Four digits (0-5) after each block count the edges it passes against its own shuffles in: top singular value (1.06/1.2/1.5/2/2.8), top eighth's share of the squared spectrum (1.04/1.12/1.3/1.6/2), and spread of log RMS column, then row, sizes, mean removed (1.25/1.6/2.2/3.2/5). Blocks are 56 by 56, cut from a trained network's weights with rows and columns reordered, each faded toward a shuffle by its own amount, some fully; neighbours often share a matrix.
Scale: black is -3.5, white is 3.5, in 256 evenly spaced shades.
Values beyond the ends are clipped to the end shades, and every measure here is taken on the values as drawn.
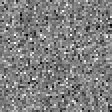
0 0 0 0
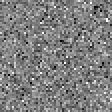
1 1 0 0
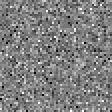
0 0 0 0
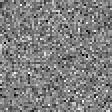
1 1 0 0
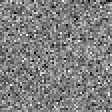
0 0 0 0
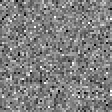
0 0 0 1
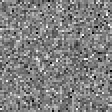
0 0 0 0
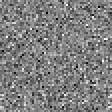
1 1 0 0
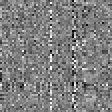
3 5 3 2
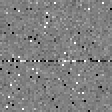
3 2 0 0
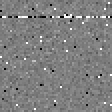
4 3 0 0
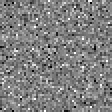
1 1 0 0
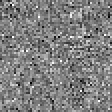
3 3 2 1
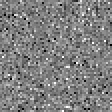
1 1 0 0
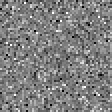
1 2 0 0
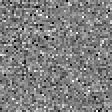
1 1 0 0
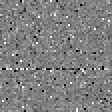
2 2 0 1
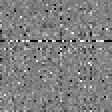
3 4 0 2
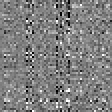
4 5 3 2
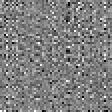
4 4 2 2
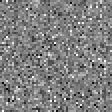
2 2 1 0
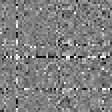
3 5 2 2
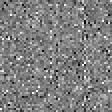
3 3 1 1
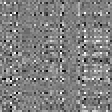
4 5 3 4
